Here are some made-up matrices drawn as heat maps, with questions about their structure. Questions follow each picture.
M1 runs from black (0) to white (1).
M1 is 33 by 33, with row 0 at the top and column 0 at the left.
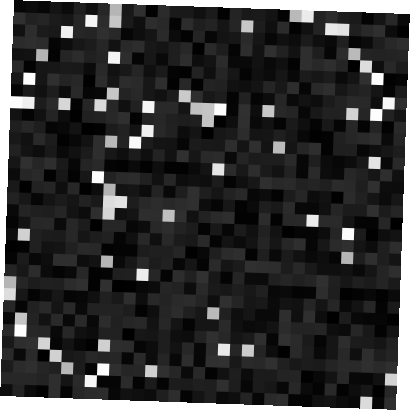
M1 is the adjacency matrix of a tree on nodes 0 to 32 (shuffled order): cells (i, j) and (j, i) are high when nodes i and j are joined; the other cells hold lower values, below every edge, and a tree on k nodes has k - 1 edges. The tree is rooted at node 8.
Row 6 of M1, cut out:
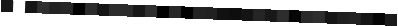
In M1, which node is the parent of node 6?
1
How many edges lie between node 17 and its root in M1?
1
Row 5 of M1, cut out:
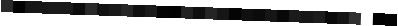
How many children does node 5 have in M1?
0
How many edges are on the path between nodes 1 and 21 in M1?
2
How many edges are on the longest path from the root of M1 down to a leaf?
2
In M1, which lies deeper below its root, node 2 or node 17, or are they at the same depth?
node 2
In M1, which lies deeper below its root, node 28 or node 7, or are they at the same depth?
the same depth
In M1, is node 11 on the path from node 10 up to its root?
yes
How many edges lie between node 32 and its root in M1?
2
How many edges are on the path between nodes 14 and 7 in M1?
1
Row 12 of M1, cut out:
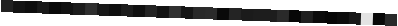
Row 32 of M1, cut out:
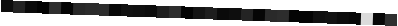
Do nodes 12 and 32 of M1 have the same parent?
yes
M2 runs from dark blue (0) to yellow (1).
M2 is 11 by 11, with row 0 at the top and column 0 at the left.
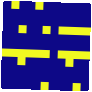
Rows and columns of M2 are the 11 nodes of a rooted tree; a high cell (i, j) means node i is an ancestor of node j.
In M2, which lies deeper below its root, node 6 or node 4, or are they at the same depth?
node 4
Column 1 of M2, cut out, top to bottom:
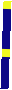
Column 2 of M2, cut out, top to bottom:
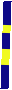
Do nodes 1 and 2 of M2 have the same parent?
no
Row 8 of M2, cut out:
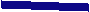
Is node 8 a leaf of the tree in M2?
yes
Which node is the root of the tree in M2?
6
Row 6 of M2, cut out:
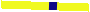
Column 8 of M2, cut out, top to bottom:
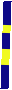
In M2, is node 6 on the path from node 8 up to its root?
yes
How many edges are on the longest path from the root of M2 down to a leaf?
3
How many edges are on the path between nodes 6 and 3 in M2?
1
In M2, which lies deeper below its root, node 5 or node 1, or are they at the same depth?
node 5
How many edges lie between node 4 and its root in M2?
2
